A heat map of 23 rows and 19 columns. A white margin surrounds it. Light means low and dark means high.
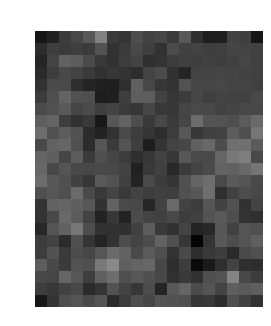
Odd rows or columns: none. Average level on the scale: 70%. Slope: none. Mirror symmetry: none. Calmest part: top right. Histogram: bell-shaped. Odd patch: calmer, in the top right.
